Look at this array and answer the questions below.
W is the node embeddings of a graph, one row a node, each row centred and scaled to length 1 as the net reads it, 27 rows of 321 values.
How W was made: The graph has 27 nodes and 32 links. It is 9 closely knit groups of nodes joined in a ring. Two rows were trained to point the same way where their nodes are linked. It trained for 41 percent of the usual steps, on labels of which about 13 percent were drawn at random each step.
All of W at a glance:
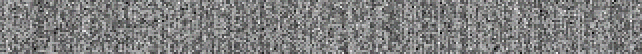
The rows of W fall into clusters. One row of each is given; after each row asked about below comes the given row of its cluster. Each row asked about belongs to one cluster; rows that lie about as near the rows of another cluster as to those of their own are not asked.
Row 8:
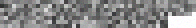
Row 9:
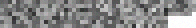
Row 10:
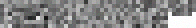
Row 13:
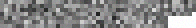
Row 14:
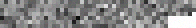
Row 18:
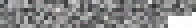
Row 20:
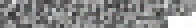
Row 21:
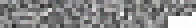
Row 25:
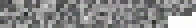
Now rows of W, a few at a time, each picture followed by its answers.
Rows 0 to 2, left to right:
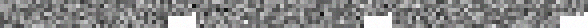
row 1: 18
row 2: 18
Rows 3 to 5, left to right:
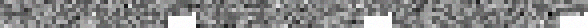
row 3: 8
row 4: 13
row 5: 14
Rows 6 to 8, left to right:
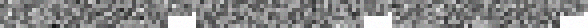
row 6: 14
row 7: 20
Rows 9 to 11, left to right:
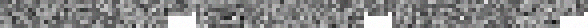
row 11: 13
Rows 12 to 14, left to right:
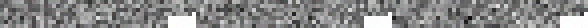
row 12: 25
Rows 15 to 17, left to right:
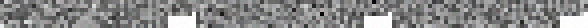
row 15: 8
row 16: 10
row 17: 20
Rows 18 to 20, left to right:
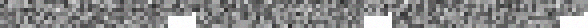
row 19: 25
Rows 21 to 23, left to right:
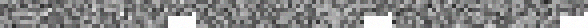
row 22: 9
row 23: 9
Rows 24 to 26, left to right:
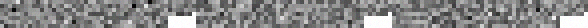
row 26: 21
